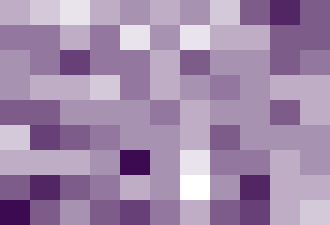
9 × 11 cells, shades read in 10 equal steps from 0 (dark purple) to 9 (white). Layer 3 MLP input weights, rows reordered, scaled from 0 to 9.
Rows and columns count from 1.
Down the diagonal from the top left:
6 4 2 7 5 5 8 5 2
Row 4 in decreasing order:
7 6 6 6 6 6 5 5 5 4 4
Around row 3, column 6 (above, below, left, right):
5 6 4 3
